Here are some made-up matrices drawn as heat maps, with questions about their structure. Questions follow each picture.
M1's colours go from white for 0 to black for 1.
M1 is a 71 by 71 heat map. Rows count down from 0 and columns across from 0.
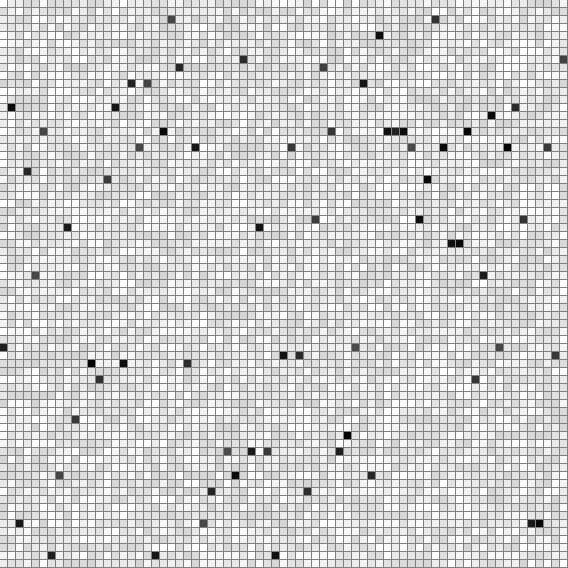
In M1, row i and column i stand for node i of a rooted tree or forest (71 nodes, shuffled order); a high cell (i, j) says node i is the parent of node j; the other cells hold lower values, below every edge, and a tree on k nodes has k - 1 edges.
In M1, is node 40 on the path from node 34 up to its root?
no
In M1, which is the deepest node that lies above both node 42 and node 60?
34
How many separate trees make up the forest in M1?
2
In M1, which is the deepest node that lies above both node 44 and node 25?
65
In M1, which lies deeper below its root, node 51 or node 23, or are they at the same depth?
the same depth
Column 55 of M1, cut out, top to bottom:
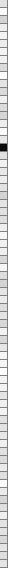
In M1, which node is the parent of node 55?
18
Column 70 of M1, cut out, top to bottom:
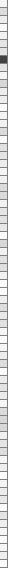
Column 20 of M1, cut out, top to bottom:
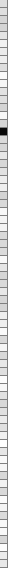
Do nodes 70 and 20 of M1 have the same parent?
no
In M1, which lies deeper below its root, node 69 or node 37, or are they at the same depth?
the same depth
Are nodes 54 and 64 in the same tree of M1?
yes
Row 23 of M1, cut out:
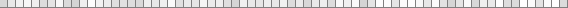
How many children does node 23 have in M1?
0
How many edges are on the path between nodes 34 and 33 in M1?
7
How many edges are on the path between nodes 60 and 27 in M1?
8
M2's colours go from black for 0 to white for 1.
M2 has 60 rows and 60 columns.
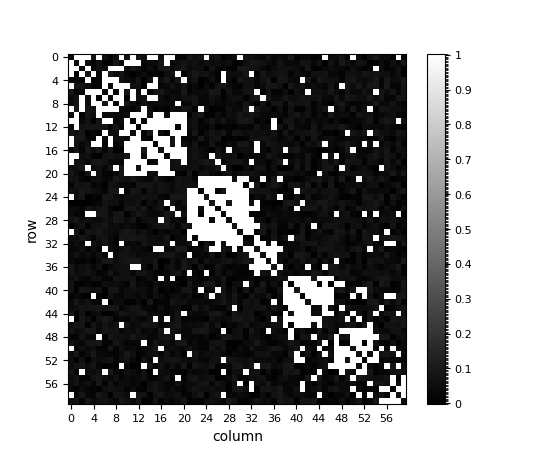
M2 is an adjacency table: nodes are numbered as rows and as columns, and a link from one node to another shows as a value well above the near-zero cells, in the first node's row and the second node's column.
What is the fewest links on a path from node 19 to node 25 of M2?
2
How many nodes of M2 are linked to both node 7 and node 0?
5
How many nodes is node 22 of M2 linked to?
9
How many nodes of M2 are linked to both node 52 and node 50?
5
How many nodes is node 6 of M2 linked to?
10
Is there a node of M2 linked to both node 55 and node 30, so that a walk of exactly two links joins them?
no
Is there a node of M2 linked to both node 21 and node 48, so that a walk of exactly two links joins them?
yes
